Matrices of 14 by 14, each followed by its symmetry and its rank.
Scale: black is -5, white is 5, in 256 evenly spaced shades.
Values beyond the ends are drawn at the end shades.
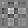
symmetric, rank one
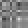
symmetric, rank one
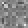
symmetric, rank three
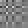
symmetric, rank one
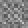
symmetric, rank three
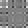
symmetric, rank one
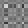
symmetric, rank one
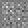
symmetric, rank three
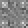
symmetric, rank three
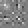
symmetric, rank three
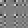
symmetric, rank one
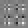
symmetric, rank one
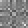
symmetric, rank three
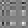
symmetric, rank one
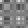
symmetric, rank one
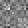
symmetric, rank three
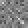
symmetric, rank three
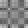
symmetric, rank one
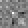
symmetric, rank three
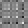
symmetric, rank one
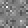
symmetric, rank three
